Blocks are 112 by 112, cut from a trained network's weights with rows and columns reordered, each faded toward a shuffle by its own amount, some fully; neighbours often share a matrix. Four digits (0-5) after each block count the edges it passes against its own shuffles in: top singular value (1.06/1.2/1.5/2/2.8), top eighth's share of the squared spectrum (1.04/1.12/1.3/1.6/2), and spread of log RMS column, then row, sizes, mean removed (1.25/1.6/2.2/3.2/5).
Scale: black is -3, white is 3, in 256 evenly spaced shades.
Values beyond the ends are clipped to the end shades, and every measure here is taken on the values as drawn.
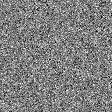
0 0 0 0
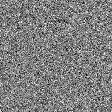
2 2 0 0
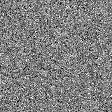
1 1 0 1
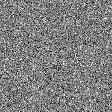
0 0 0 0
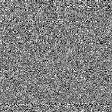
3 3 1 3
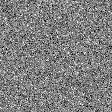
0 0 0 0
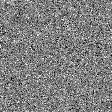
0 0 0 0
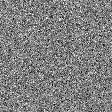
0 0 0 0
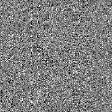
3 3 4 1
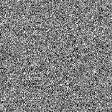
3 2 2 0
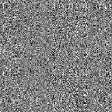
4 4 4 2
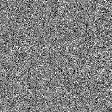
3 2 2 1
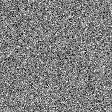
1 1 0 0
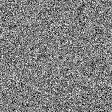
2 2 0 0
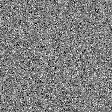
1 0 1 0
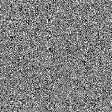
3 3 3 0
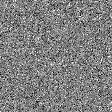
1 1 0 0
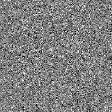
3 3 3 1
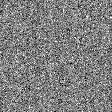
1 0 0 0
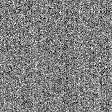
2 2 0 2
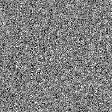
2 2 2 0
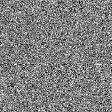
2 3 0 3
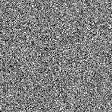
3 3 0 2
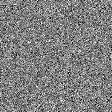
1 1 0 2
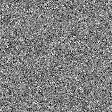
1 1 0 1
